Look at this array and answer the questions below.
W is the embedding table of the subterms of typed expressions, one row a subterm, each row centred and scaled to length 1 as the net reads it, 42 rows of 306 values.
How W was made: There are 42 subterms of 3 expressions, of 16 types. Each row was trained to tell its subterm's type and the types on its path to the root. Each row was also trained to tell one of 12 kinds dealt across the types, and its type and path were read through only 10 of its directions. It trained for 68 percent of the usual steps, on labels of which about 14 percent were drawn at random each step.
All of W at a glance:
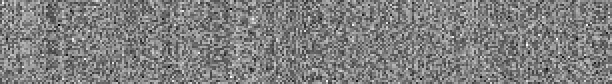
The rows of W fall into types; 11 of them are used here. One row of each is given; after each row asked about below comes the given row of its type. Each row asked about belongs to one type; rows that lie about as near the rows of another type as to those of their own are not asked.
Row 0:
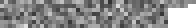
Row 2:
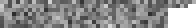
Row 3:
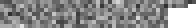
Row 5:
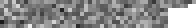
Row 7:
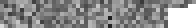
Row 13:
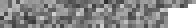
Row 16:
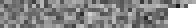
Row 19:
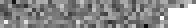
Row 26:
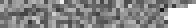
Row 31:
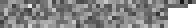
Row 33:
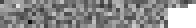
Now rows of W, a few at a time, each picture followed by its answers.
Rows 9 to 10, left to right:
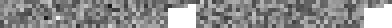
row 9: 33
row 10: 5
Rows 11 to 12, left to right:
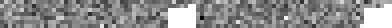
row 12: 19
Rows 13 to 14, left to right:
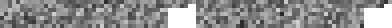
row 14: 7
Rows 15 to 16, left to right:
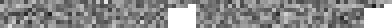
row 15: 26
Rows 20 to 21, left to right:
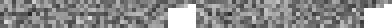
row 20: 26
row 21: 2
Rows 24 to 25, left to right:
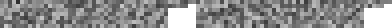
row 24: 13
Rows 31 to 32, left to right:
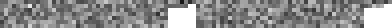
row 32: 33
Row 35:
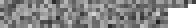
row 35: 3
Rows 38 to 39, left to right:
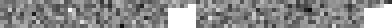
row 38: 0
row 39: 5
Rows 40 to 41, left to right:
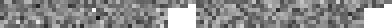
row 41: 31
